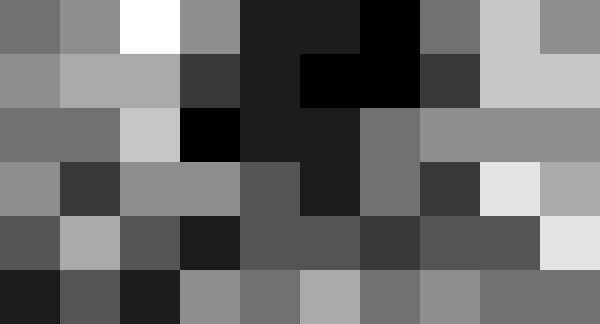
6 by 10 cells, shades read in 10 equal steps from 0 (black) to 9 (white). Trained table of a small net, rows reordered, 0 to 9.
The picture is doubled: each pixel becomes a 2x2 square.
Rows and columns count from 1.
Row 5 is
3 6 3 1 3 3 2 3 3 8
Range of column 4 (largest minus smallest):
5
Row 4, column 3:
5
